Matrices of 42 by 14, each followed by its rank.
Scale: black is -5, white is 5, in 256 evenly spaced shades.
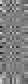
two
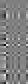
one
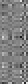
two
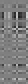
one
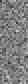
full rank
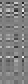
one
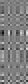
one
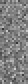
full rank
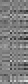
two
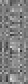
three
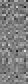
three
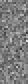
full rank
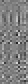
three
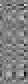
two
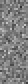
full rank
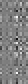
two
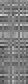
two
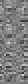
three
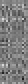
three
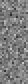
full rank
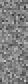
full rank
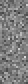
full rank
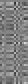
two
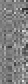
three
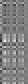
one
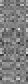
three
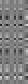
one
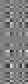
one
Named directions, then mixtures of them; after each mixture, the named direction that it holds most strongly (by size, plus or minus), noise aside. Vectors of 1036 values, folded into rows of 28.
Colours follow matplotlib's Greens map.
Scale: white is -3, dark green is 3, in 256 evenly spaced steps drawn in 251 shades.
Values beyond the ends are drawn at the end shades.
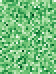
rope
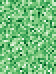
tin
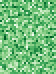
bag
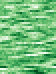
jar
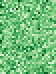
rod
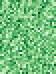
tin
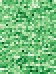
rope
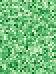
bag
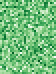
bag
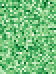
bag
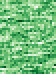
jar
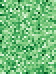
rod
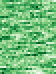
jar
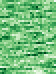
jar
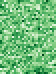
rod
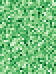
tin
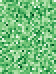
rope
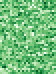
bag
